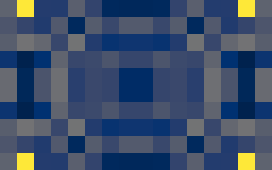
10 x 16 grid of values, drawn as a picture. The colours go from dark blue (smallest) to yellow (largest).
Its left and right halves mirror each other, and so do its top and bottom. No row or column stands out. Most values sit low, with a long tail of high ones. There is no overall slope. The centre is the smoothest part.
